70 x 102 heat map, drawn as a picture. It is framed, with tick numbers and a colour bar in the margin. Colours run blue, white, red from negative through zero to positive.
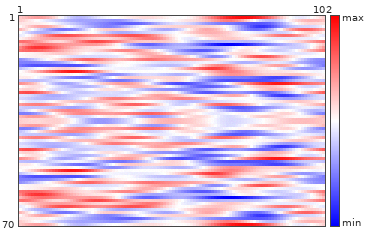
Histogram: bell-shaped. Grain: streaks across. Average level on the scale: 50%. Slope: none. Mirror symmetry: top to bottom.
